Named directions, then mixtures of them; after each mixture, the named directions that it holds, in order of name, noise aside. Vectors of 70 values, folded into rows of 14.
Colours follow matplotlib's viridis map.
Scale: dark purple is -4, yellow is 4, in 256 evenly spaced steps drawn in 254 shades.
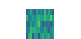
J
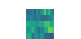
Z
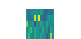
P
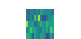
P, Z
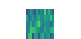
J, Z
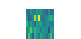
J, P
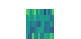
J, Z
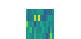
P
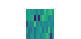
P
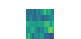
Z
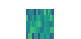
J, Z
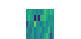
P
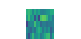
P, Z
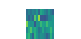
P, Z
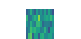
J, P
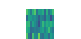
J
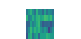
J, Z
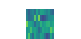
P, Z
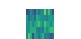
J, Z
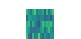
J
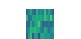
J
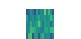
J, Z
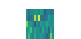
P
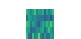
J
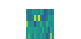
P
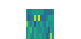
P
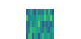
J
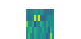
P
